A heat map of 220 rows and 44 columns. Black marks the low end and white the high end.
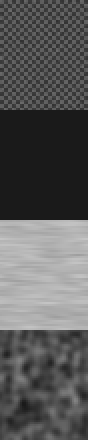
The table splits into 4 rows of 1 panel. Panel 1,1: low, checkered. Panel 2,1: very low, flat. Panel 3,1: high, streaked across, faint in contrast. Panel 4,1: low, blotchy.
